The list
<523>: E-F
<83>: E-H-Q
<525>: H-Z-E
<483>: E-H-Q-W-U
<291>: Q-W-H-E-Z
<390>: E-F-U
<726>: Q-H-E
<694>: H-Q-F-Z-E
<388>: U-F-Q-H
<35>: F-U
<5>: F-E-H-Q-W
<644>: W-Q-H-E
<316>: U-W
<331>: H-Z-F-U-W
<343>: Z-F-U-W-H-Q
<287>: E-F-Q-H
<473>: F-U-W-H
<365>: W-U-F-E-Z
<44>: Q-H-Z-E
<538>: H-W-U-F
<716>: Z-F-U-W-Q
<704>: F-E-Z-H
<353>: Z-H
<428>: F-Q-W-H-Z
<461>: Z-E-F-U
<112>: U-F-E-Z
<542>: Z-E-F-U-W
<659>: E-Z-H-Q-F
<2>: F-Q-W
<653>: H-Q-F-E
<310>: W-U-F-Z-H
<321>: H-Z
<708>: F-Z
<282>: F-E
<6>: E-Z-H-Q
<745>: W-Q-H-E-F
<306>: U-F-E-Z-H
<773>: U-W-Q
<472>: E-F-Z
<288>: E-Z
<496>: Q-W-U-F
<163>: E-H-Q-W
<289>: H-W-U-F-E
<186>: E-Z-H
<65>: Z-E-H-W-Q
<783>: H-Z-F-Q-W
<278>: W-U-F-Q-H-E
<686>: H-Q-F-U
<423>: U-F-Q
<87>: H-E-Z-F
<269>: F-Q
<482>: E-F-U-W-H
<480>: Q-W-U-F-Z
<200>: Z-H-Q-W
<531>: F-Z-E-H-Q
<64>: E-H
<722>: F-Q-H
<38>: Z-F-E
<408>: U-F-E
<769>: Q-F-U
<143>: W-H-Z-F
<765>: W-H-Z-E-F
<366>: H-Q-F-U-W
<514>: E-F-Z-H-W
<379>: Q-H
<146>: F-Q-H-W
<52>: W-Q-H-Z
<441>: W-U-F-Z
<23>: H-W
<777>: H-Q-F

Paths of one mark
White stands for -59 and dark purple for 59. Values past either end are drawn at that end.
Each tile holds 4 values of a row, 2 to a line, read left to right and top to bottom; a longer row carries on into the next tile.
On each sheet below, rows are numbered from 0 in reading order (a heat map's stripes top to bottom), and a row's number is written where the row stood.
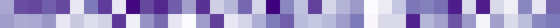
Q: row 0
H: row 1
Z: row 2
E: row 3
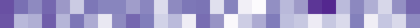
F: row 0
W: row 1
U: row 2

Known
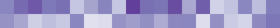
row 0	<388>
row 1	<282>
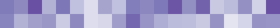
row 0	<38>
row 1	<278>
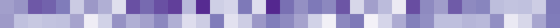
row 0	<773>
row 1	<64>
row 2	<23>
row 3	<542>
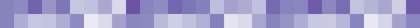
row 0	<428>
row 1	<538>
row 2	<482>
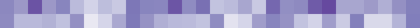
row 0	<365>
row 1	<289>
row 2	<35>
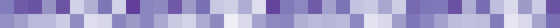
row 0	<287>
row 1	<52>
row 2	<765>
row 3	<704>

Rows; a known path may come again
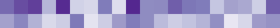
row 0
<64>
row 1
<366>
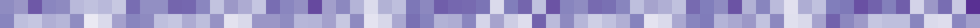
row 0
<480>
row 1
<496>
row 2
<112>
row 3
<269>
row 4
<538>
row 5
<472>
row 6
<722>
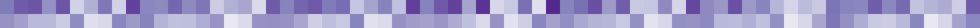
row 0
<287>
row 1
<783>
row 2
<388>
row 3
<726>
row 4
<531>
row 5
<365>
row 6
<482>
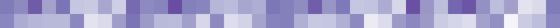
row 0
<765>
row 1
<390>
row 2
<428>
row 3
<316>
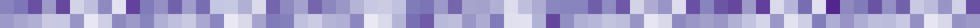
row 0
<644>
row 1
<514>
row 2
<441>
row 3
<708>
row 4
<5>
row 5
<83>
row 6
<278>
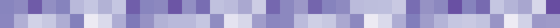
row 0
<310>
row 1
<289>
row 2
<331>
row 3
<483>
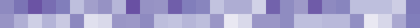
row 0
<686>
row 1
<716>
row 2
<542>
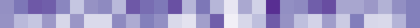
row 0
<423>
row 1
<353>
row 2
<35>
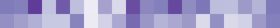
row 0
<525>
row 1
<408>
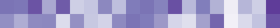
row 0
<282>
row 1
<321>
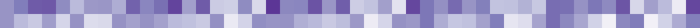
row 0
<769>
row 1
<6>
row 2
<65>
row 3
<143>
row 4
<23>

